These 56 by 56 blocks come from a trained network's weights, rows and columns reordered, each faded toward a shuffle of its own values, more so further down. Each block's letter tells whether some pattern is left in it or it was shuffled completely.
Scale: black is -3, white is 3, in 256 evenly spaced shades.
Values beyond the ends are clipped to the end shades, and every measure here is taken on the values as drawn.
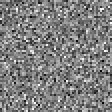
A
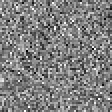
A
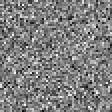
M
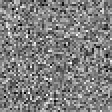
M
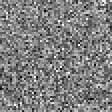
A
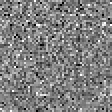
M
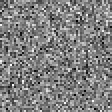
A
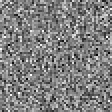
M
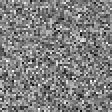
A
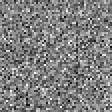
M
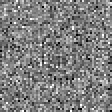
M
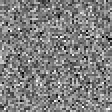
M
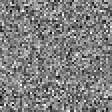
M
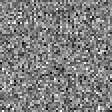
M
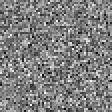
A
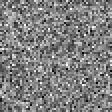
A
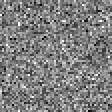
A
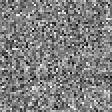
A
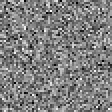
A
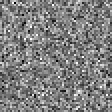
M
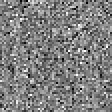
M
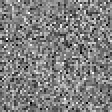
M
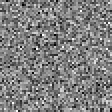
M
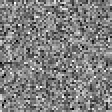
M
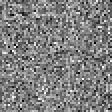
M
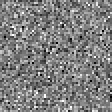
A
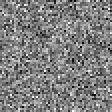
A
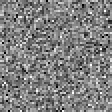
A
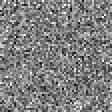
A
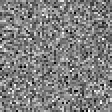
M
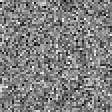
M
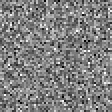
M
